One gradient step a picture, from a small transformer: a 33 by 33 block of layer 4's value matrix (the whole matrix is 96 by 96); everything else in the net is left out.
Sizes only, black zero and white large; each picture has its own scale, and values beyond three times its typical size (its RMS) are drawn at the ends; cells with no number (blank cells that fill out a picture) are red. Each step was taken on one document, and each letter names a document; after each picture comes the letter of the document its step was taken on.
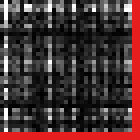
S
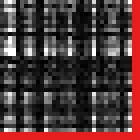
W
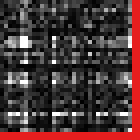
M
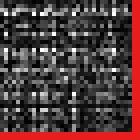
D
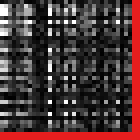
S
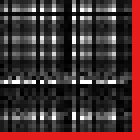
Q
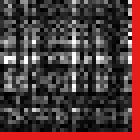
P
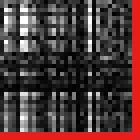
M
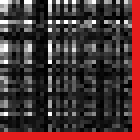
S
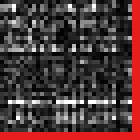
W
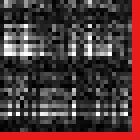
M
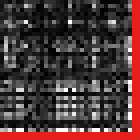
W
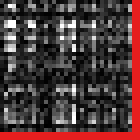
W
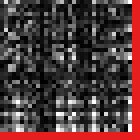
W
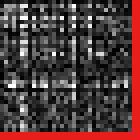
D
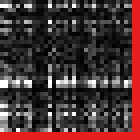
S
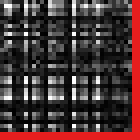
P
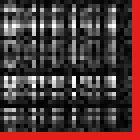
Q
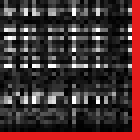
P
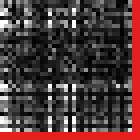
S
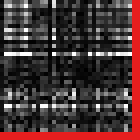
M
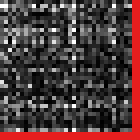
D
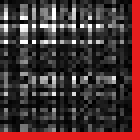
Q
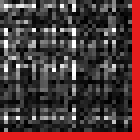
D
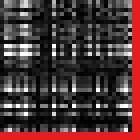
M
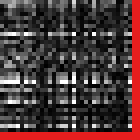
W
